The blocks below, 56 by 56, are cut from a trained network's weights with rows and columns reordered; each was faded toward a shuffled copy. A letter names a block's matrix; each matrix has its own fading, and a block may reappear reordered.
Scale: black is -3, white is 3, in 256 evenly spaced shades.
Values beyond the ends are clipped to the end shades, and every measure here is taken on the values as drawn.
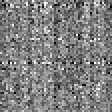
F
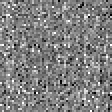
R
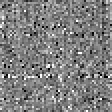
R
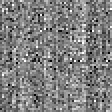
F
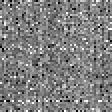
R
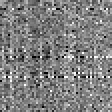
F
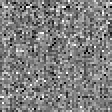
R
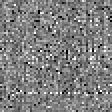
R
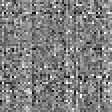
F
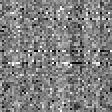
F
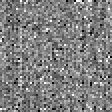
R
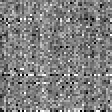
F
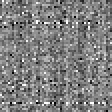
F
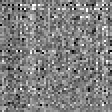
F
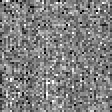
R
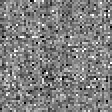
R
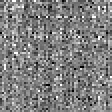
F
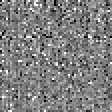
R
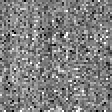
R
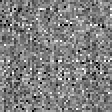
R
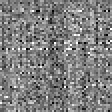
F
